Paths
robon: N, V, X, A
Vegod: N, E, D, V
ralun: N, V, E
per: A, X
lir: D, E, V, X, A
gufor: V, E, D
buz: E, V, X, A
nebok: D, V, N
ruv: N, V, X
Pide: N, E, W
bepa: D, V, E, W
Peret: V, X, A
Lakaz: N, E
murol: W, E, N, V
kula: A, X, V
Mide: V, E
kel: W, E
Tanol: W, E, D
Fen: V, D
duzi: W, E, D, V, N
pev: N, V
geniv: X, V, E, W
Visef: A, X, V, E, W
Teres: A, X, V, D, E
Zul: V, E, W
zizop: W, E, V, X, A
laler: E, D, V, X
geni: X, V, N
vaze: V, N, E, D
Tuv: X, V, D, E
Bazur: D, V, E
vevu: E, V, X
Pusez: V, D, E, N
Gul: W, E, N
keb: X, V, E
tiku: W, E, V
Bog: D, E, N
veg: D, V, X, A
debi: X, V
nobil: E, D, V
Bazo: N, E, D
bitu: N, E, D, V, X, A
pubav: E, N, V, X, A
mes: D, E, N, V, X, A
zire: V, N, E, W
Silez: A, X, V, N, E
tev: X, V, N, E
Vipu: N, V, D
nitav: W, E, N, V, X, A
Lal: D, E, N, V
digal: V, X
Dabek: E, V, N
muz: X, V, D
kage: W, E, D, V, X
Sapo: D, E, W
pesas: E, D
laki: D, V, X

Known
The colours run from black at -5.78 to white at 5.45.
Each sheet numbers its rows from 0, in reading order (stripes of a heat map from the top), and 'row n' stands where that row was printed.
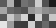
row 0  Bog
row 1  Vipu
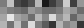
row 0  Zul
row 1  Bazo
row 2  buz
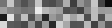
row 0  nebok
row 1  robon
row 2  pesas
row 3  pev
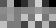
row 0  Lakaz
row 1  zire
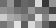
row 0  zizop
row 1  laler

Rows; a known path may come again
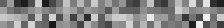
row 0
murol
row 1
bitu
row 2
muz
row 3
laki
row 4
tiku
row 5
Zul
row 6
Teres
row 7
vaze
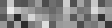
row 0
robon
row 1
zizop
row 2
keb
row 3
geni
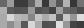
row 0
duzi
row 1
pesas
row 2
Bog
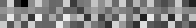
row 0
zire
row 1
Fen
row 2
nobil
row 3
veg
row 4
lir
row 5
nebok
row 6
Vipu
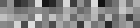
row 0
nitav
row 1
Dabek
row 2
buz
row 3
pubav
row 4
debi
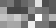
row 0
Tanol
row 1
gufor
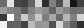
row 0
Pusez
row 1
vevu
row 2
Bazo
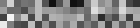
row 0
Bazur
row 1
pev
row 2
Pide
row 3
Peret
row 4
ruv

